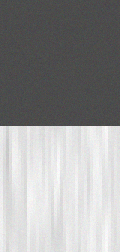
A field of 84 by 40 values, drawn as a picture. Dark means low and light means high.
It is made of 2 by 1 panels. Panel 1,1: low, flat. Panel 2,1: very high, streaked downward, faint in contrast.
